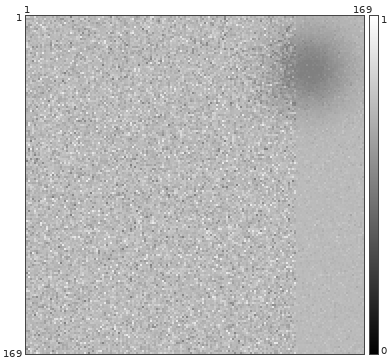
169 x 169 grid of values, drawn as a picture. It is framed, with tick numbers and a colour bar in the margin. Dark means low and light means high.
Neither half mirrors the other. Overall the values sit about 70% of the way up the scale. A vertical seam about 80% of the way across splits the table, and the right part is calmer. No regular stripes run through it. A single dip lies in the top right. The ninth with the lowest average is the top right.
